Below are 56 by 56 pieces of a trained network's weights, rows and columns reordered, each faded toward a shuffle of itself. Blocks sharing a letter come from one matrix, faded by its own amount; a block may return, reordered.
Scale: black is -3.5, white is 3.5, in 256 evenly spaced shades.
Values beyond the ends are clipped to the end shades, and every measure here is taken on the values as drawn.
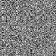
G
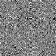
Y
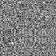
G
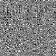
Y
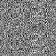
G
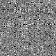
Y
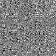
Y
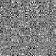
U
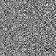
G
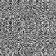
G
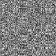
G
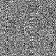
G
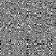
U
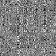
U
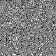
Y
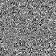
Y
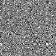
Y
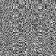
G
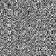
G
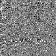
Y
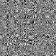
U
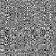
U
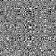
U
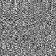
G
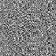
G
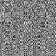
G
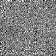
Y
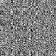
G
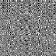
U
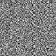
G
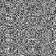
G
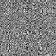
G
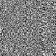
G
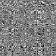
U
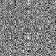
G
